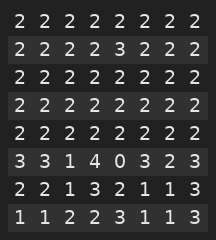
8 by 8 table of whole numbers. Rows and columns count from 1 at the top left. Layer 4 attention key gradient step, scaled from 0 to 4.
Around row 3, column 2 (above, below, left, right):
2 2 2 2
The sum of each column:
16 16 14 19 16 15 14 19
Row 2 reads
2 2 2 2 3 2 2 2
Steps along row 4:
same same same same same same same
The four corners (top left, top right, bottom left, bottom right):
2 2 1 3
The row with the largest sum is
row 6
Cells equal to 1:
8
